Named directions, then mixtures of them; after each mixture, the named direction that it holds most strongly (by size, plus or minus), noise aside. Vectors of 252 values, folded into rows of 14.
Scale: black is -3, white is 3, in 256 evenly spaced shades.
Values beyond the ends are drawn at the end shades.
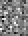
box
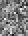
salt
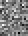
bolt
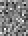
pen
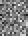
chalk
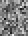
salt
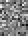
bolt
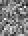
salt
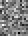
bolt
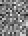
chalk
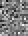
bolt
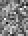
salt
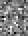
box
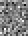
pen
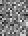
chalk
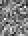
salt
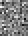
bolt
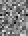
chalk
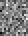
pen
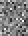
pen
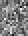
salt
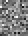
bolt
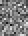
chalk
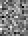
box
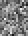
salt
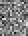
chalk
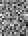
chalk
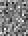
pen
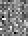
box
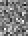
pen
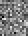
chalk
